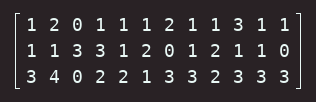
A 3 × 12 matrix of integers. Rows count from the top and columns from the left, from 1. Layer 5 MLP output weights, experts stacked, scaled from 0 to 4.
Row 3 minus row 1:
2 2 0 1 1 0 1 2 1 0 2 2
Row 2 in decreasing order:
3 3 2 2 1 1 1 1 1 1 0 0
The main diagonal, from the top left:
1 1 0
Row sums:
15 16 29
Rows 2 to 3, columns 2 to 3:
1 3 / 4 0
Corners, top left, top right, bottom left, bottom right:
1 1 3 3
